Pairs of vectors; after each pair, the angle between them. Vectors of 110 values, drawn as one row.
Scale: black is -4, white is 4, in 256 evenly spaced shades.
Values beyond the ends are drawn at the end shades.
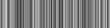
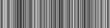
nearly parallel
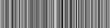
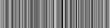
nearly parallel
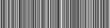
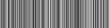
nearly parallel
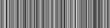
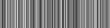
partly opposed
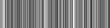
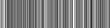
nearly parallel
